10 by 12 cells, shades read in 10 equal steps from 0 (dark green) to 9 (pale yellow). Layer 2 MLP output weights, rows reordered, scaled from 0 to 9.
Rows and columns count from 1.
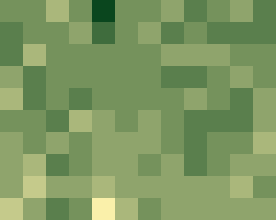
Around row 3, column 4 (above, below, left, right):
5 4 4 4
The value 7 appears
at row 9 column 2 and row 10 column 1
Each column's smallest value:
3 3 3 3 0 4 4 3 3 3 3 3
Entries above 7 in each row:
0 0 0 0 0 0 0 0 0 1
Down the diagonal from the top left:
4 4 4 4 4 4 5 5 5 5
